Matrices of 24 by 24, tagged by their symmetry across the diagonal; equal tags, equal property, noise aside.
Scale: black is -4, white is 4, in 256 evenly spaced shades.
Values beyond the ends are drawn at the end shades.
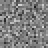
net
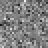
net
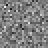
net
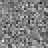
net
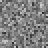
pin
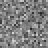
net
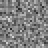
net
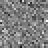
net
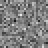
net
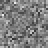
pin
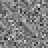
net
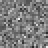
pin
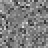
pin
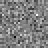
net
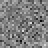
pin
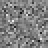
net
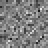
pin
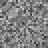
pin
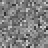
pin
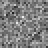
pin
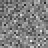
pin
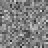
net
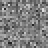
net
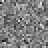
net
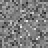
pin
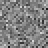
pin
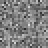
net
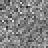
pin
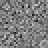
pin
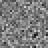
pin
